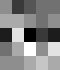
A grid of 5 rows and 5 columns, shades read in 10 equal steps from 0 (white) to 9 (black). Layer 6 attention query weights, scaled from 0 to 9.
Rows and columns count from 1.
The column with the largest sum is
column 1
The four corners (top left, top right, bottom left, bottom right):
4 5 4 3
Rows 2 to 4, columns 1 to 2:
3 3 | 8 1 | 5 3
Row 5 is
4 4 3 2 3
